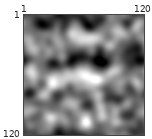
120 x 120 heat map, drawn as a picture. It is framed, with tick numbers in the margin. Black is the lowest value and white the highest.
Histogram: bell-shaped. Stripes: horizontal, repeating 3 times. Odd rows or columns: none. Grain: smooth. Lone odd cells: none.
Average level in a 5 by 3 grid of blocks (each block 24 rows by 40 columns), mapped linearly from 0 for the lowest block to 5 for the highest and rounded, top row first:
013 | 310 | 453 | 231 | 232
